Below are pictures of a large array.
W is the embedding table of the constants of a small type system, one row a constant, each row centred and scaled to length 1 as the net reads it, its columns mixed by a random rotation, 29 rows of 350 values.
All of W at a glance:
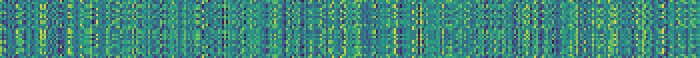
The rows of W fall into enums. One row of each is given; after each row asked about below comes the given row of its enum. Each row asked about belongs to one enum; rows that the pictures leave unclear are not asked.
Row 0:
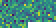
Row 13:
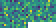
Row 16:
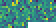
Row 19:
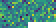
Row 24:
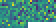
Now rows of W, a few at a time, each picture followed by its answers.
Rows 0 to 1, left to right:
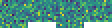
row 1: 13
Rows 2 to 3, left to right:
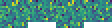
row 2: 16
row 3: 16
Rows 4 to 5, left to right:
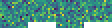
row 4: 19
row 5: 13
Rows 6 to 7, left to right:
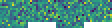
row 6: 24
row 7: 19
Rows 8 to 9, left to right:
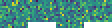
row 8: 16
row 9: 13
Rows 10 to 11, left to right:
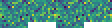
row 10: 19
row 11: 19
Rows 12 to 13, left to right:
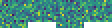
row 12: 0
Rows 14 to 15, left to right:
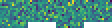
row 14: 24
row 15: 16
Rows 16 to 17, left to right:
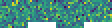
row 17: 19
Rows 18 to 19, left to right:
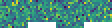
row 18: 16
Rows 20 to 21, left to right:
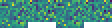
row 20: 24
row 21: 24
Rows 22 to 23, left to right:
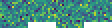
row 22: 19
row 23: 0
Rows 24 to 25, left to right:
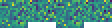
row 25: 24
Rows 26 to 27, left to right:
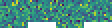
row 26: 16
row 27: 0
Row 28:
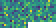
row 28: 13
